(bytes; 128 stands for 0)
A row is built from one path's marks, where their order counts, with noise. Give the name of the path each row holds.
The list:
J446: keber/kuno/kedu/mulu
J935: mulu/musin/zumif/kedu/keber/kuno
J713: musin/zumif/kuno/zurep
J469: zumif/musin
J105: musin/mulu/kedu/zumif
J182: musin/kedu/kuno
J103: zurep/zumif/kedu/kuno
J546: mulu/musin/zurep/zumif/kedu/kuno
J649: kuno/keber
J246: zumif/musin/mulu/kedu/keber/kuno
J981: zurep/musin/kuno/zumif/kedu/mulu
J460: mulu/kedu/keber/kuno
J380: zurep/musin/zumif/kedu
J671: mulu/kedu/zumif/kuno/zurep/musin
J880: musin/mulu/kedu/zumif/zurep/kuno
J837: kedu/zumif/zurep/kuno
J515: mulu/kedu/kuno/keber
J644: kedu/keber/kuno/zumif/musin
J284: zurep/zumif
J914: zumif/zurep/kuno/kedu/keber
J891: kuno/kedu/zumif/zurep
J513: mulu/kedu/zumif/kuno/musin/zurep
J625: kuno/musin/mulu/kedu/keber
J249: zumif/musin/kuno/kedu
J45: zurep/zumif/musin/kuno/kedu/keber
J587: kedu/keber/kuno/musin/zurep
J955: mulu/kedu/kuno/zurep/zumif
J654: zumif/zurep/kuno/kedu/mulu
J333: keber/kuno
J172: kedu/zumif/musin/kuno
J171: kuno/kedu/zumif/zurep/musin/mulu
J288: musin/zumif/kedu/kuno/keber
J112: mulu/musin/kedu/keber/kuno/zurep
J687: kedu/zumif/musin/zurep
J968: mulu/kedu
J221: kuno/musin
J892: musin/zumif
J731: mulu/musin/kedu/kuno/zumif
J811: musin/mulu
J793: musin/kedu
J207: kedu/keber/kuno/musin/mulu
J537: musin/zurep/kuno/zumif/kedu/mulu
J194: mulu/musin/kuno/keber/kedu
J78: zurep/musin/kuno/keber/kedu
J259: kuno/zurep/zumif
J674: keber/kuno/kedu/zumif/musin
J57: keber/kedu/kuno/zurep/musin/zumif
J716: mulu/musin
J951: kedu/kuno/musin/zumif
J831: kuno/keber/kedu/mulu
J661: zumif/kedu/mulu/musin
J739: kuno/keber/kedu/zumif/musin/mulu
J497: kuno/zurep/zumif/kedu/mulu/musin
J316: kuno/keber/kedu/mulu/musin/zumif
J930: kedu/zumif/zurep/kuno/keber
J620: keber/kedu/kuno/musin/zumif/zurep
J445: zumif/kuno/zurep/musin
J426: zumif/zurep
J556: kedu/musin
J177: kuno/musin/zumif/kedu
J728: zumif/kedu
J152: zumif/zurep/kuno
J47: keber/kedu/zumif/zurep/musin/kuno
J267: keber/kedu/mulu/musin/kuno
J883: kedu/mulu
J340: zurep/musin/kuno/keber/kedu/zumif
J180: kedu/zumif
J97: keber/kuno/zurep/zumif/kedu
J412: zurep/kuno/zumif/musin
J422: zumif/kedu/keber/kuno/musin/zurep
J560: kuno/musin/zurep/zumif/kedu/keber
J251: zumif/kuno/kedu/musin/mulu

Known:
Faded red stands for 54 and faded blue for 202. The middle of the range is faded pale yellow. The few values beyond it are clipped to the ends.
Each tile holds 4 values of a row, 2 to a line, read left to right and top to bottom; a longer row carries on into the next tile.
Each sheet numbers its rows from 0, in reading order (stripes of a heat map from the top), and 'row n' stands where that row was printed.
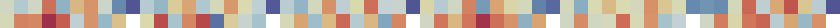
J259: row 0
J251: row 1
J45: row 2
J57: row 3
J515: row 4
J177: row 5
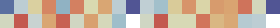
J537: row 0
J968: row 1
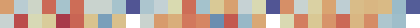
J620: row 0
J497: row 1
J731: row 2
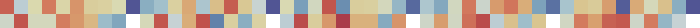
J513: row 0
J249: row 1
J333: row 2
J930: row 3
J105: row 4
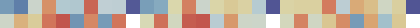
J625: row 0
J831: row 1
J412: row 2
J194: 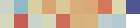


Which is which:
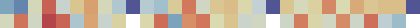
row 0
J171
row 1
J981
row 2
J671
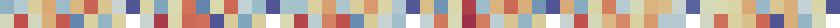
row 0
J728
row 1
J152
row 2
J654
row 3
J172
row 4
J460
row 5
J445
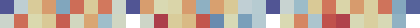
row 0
J793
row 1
J426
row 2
J207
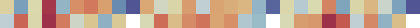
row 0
J837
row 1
J955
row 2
J316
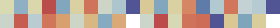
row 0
J103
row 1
J246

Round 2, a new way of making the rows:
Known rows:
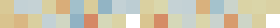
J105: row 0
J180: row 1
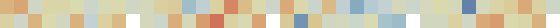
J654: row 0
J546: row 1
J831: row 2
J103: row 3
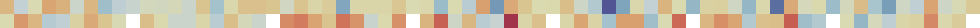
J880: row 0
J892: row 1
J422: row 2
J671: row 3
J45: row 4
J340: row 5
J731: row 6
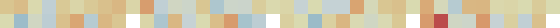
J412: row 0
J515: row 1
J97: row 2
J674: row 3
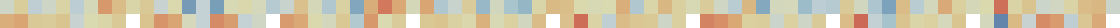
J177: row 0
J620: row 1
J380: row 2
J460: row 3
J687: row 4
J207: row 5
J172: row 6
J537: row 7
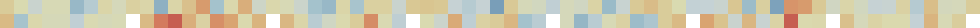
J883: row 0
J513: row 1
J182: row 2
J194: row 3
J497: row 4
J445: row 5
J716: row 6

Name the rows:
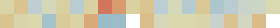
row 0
J288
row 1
J968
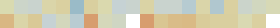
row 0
J811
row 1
J221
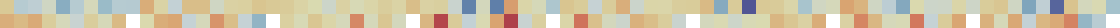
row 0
J625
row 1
J930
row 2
J152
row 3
J47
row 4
J837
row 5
J955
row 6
J914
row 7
J78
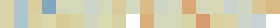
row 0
J284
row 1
J333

